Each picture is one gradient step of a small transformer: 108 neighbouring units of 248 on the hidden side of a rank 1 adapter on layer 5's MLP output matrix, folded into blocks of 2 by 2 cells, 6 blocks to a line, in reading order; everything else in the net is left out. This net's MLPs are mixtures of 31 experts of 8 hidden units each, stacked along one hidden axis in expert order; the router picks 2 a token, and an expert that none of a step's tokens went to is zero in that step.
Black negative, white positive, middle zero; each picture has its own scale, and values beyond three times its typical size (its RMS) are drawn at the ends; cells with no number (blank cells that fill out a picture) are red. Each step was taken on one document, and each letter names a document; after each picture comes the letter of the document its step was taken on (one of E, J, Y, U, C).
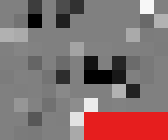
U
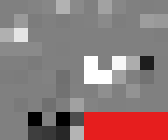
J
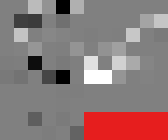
J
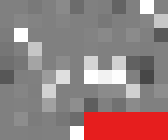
U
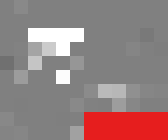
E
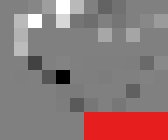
J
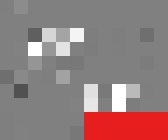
E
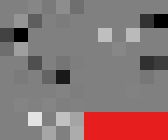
J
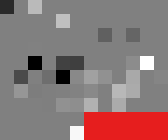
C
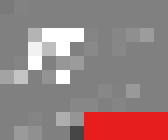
E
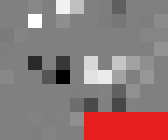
U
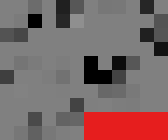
U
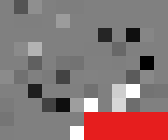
C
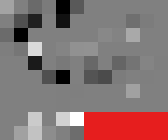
J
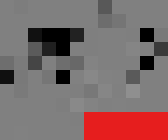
E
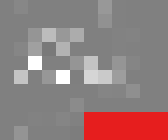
E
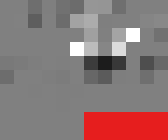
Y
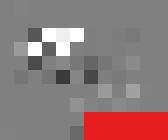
E
